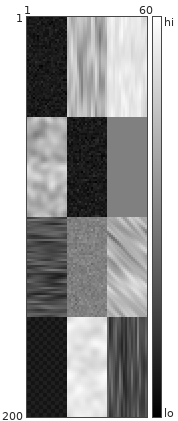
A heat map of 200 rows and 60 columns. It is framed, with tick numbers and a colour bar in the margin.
The table splits into 4 rows of 3 panels. Panel 1,1: very low, fine-grained, faint in contrast. Panel 1,2: high, streaked downward. Panel 1,3: very high, streaked downward, faint in contrast. Panel 2,1: high, blotchy. Panel 2,2: very low, fine-grained, faint in contrast. Panel 2,3: middling, flat. Panel 3,1: low, streaked across. Panel 3,2: middling, fine-grained, faint in contrast. Panel 3,3: high, slanting down to the right. Panel 4,1: very low, checkered, faint in contrast. Panel 4,2: very high, blotchy, faint in contrast. Panel 4,3: low, streaked downward.
